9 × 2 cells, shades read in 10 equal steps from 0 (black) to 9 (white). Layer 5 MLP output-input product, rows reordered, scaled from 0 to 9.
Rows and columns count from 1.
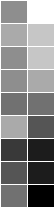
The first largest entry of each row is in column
2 2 2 2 1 1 1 1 1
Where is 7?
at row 2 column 2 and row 3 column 2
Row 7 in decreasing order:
2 1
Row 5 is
4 4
